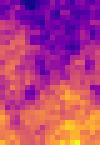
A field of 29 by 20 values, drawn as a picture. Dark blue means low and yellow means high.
Grain: blotchy. Lone odd cells: none. Stripes: none. Ninth with the highest average: bottom right. Slope: up to the bottom.
